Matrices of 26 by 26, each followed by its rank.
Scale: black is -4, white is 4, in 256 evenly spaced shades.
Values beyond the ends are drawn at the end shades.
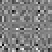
three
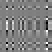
one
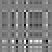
one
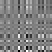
one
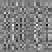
three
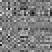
three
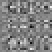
three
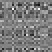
three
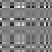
one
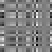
one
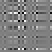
one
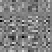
three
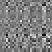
three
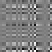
one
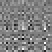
three
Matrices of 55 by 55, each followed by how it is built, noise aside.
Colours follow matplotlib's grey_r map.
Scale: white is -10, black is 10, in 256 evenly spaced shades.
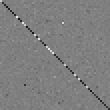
diagonal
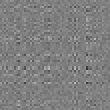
low rank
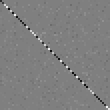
diagonal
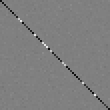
diagonal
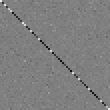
diagonal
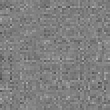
low rank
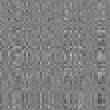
low rank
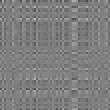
low rank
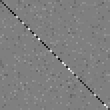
diagonal
